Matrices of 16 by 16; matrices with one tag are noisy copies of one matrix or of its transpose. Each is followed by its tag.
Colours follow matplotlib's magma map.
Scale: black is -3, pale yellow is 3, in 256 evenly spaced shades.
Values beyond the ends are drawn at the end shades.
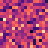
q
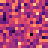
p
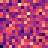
q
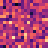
p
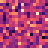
p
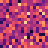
q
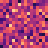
q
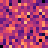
q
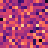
q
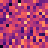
q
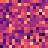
q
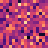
q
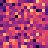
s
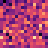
s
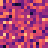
p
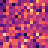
s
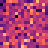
s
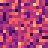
p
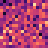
s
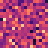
q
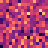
q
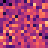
s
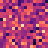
q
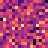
q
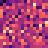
s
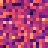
p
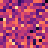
q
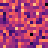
p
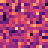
p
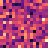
p
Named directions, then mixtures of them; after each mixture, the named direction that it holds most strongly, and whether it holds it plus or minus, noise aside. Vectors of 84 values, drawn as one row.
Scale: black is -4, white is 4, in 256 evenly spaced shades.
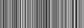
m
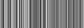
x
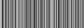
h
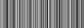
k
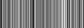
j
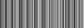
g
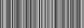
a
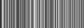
h, minus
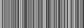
g, minus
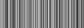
k, plus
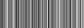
k, minus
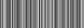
a, plus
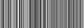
x, plus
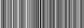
a, minus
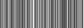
j, minus
